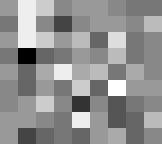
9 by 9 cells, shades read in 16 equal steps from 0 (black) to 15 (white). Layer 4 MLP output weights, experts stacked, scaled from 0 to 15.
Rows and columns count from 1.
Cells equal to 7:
12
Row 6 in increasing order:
6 6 7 8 9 9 9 12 15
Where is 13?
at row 3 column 7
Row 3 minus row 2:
2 0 4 5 3 -3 4 -1 -3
